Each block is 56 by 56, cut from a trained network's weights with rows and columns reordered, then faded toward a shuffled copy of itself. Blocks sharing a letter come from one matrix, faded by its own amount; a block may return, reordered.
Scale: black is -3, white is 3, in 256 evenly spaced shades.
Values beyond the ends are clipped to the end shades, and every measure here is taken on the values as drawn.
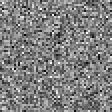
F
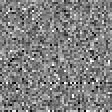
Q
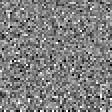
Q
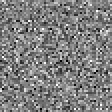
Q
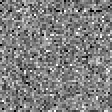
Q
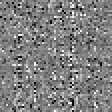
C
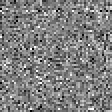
Q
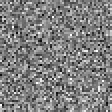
F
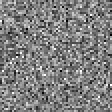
F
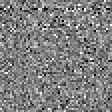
Q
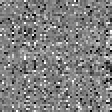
C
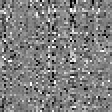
C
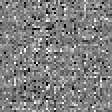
C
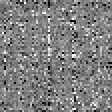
C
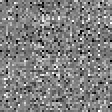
C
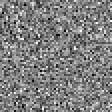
F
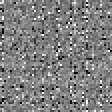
C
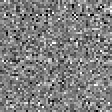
Q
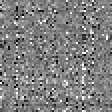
C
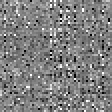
C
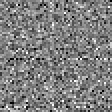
Q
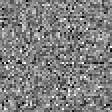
Q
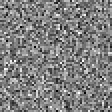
F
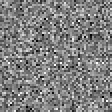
F
